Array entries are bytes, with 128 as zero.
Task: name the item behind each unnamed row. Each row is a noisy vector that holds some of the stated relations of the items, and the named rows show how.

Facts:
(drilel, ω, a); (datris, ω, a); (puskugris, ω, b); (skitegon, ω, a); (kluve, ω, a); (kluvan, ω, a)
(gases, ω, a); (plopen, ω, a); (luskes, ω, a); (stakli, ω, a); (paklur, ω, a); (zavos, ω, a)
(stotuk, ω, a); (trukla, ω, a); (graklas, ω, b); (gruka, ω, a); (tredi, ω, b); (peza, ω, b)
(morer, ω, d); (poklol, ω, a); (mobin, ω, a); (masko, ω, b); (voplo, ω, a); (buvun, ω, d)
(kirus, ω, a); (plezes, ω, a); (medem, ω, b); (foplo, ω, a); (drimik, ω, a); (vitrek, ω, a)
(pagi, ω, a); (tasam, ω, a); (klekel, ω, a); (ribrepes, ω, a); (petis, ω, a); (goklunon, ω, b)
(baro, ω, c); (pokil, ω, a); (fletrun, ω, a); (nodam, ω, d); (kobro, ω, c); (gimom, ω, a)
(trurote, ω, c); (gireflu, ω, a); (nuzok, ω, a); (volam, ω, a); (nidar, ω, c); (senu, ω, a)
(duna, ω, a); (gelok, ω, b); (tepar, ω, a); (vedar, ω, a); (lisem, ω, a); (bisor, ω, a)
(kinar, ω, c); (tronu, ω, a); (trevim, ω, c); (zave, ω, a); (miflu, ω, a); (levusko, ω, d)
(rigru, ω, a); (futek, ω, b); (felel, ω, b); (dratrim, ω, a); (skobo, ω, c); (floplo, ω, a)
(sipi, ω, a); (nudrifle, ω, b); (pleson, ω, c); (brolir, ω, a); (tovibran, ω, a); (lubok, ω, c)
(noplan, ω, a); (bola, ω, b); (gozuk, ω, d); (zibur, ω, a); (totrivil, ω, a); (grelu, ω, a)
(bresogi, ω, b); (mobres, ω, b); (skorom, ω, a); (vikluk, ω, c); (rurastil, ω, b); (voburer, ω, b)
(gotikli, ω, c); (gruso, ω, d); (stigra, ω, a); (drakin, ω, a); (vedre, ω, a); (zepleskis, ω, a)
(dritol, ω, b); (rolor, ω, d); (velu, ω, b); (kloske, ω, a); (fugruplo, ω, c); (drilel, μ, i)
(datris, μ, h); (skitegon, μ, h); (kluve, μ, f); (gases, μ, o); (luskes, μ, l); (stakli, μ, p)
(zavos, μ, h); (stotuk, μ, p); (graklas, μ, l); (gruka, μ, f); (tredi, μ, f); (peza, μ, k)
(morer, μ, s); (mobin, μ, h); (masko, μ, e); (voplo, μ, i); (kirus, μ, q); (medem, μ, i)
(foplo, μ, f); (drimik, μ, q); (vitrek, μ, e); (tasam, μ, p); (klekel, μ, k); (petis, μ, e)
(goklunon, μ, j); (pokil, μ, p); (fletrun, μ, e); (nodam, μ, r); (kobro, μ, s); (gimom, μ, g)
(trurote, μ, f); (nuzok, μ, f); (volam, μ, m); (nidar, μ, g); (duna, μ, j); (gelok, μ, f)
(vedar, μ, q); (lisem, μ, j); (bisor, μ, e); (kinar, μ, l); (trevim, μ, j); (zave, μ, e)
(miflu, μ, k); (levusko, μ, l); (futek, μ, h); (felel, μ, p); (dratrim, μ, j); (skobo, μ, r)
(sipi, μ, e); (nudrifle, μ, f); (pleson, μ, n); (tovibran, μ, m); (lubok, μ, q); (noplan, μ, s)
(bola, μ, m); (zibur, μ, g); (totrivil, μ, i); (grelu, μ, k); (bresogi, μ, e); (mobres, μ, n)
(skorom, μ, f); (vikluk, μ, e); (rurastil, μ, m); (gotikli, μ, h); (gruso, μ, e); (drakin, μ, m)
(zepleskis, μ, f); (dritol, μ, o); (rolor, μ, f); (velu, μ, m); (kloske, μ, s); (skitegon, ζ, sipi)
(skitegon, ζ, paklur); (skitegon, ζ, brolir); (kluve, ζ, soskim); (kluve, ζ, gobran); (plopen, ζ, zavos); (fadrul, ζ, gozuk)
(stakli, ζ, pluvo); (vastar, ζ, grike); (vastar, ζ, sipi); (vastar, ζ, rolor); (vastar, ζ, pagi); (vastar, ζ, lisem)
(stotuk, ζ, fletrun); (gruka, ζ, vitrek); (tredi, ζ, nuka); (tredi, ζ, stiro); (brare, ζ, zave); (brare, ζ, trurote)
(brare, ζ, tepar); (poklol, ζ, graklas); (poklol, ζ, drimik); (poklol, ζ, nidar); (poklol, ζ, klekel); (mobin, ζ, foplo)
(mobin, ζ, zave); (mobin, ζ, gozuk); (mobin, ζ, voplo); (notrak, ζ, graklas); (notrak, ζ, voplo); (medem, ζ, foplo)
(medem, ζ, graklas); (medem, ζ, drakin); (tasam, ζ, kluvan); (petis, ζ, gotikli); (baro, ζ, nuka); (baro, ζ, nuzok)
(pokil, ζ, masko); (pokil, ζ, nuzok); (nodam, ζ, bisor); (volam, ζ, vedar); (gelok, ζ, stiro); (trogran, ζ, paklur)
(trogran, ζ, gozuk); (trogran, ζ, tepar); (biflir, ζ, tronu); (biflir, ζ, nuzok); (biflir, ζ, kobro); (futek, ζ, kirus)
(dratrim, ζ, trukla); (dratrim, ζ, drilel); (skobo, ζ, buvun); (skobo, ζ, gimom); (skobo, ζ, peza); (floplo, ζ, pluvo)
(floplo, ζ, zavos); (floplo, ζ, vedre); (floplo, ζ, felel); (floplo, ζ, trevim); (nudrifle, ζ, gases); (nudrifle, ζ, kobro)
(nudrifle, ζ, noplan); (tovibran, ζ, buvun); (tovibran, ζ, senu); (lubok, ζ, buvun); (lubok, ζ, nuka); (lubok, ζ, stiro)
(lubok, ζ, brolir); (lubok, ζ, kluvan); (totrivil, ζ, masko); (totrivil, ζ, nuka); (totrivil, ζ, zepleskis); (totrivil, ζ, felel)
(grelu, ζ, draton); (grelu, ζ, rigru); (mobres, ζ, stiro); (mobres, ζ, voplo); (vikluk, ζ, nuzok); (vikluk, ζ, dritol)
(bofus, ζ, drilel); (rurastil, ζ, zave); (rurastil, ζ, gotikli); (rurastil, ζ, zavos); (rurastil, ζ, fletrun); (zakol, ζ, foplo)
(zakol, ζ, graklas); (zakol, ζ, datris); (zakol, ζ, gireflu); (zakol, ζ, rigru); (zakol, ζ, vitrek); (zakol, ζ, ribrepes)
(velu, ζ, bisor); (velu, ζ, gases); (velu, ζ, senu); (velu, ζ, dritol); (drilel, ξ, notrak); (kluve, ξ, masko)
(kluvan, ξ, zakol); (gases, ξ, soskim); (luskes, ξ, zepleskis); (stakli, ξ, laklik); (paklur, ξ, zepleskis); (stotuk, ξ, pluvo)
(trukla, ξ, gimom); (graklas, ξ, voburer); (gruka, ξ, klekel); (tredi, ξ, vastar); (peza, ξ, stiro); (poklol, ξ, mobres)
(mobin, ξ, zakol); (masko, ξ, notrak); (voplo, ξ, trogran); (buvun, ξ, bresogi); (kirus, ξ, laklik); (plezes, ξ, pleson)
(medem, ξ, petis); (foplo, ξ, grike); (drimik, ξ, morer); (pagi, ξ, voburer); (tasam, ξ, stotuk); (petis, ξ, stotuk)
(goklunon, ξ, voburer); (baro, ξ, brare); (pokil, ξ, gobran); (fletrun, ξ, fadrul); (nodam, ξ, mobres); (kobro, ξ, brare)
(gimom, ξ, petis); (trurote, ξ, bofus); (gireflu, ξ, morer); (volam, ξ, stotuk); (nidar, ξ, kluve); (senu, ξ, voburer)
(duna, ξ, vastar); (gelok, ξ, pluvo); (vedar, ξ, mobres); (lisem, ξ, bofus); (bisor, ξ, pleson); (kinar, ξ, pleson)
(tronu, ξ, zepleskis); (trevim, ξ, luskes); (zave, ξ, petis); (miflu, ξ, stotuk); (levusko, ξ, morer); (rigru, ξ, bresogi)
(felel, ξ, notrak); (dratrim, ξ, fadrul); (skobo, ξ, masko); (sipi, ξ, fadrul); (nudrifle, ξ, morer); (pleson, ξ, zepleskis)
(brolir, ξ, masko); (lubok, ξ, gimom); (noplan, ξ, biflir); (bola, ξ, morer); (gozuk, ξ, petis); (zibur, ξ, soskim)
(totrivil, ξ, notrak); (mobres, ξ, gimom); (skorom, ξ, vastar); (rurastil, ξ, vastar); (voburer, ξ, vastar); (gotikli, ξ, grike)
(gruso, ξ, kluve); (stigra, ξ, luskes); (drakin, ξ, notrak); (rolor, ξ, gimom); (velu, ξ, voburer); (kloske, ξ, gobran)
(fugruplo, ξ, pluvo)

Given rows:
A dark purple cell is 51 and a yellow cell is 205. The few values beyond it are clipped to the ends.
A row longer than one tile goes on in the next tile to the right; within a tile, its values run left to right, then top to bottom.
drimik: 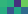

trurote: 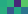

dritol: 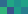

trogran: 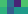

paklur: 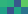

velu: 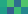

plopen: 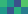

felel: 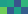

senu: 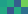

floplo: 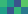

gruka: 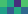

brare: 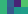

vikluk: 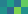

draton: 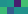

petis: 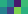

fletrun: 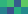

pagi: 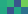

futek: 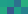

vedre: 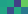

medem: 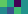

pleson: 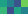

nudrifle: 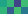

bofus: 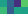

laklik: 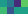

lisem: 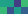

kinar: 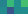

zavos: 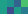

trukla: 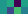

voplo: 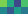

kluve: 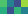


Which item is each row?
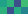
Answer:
puskugris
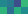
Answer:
nuka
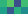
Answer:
bola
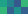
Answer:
skobo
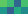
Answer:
rurastil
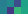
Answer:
gimom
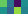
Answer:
gelok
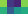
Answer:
notrak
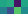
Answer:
volam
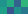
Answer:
gotikli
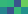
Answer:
grelu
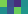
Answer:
mobres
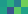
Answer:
masko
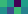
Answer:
poklol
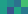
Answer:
skitegon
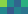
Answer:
mobin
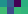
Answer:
pluvo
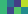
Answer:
zepleskis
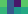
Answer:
fadrul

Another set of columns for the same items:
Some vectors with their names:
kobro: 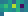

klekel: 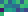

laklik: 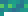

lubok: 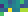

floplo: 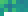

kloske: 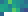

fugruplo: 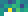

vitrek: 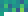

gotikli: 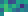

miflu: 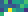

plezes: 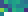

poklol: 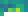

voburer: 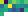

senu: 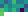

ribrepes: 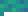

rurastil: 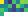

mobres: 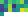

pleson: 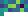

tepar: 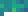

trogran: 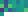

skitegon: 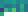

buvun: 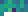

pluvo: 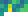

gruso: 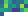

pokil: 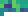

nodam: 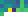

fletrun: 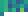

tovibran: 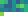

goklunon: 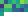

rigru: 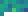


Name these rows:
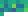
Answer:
biflir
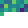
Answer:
duna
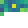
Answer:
vikluk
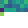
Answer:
grelu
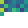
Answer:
skorom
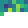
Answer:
tasam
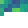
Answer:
gruka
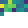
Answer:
morer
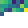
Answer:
kluve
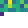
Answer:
dritol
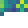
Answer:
bola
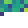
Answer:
totrivil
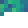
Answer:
voplo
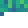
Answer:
puskugris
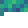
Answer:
stiro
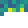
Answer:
zave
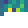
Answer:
gozuk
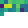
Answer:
graklas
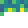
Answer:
petis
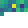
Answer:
baro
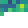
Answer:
volam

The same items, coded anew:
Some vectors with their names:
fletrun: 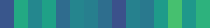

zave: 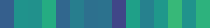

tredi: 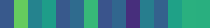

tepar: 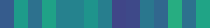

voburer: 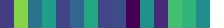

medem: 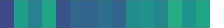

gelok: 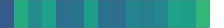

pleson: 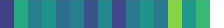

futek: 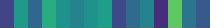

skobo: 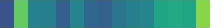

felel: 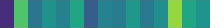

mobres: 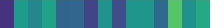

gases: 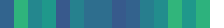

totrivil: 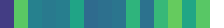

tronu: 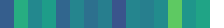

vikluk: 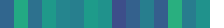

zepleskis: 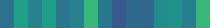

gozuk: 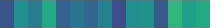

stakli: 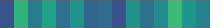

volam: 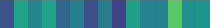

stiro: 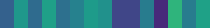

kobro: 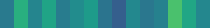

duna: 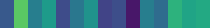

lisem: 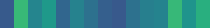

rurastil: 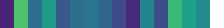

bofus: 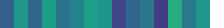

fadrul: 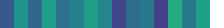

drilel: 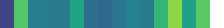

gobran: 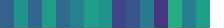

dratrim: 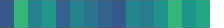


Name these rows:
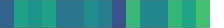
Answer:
lubok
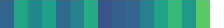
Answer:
foplo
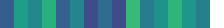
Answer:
stotuk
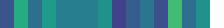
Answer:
tovibran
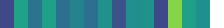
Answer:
levusko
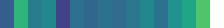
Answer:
nodam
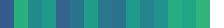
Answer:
nudrifle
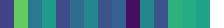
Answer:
goklunon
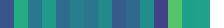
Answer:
buvun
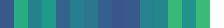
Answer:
voplo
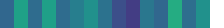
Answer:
klekel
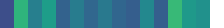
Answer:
peza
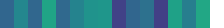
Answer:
pluvo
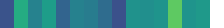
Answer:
poklol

